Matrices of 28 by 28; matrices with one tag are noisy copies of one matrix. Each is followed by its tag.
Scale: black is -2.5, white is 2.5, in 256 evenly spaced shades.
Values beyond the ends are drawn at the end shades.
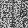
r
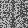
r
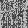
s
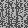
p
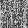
s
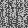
p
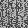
p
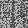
r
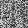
r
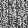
p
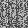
p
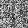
r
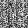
p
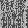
s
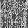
s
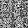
r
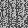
p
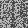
r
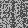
r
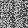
r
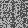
r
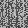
p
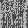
s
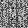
p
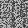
r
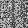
r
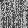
s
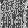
s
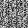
p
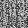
p
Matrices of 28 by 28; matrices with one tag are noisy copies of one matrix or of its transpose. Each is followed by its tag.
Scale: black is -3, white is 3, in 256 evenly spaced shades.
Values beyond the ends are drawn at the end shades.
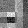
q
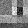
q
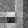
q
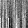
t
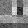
q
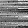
t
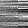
t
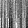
t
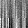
t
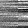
t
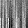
t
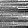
t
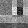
q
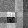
q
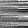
t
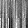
t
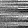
t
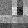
q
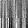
t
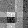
q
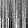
t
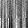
t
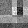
q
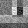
q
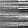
t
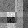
q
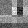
q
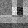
q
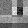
q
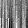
t
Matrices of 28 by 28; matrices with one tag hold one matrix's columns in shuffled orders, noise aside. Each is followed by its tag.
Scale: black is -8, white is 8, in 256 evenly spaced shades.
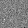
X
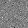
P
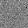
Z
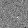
P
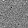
Z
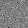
P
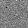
Z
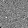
P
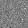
X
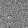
P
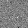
P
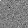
Z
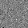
X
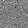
Z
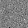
X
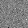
X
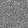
Z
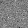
P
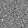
X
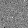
P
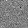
Z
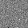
X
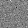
Z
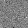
P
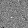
P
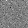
Z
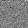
Z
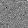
Z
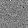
Z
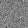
P
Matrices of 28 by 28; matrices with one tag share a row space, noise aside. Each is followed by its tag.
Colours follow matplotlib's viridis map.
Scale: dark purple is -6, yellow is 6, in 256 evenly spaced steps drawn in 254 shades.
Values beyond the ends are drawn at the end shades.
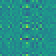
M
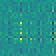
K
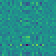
M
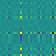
K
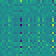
K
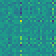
K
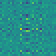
M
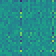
K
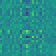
M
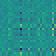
K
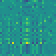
M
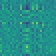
M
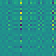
K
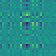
M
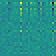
K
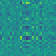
M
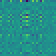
M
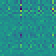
K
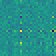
K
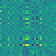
M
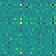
K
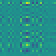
M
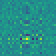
M
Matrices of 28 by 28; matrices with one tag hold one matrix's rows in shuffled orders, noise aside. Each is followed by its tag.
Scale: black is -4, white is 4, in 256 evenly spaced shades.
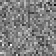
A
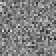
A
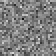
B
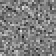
B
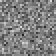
B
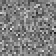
A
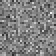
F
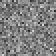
F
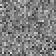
A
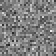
F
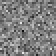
B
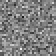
B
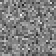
B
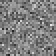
F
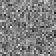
A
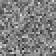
B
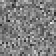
F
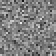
B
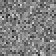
F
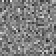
A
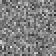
A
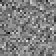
F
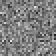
A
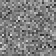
A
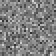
F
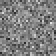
F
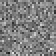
F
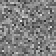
B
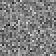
F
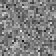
B
